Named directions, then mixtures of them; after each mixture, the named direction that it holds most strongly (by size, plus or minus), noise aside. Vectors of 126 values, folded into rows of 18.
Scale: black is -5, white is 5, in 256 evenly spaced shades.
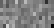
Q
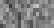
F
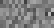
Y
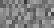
Y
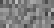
Y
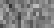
F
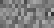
Y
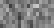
F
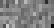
Q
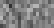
F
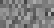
Y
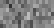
F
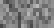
F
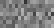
Y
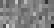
Q
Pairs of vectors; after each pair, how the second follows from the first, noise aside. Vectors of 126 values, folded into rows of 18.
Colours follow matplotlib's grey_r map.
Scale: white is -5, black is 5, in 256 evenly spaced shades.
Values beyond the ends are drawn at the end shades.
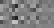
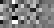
scaled up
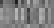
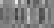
negated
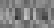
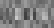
negated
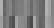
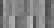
negated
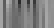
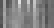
negated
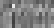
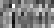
scaled up
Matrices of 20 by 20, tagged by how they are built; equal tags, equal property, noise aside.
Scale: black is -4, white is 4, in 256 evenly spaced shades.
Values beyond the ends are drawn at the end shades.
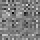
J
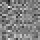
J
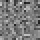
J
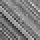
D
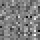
J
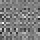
J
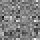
J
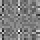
J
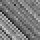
D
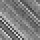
D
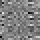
J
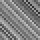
D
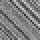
D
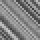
D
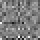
J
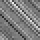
D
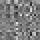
J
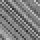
D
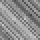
D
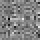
J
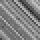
D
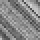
D
